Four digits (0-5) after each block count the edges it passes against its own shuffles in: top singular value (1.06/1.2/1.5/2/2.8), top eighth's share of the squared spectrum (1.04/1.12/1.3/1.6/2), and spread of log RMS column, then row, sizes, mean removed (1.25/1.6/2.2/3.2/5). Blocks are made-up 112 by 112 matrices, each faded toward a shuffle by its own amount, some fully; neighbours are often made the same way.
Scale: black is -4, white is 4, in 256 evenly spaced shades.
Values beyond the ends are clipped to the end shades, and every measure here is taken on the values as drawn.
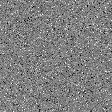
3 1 0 0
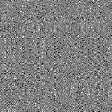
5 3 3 2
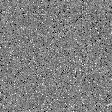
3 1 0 0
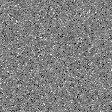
3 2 1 1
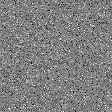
2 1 0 0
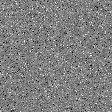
1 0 0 0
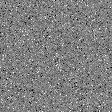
1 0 0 0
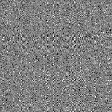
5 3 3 2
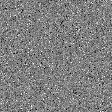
0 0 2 0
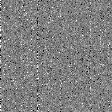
2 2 3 0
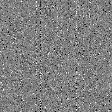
2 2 3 0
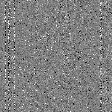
2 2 3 0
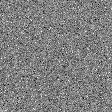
0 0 0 0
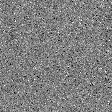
0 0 0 0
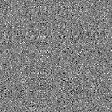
4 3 2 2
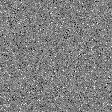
2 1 0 0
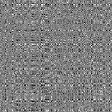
5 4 3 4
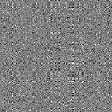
5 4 3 3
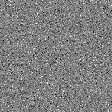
3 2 1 0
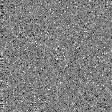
3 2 1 0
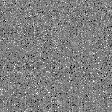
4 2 1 1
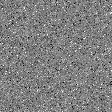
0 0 0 0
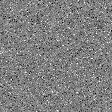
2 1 0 0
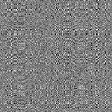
5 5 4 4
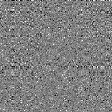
4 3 2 2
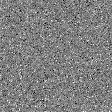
3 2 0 0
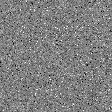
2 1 0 0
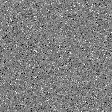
3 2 0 0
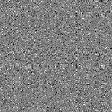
4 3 2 2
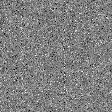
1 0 1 0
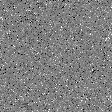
0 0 0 0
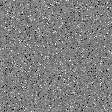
2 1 0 0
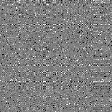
5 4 2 3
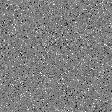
3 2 0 0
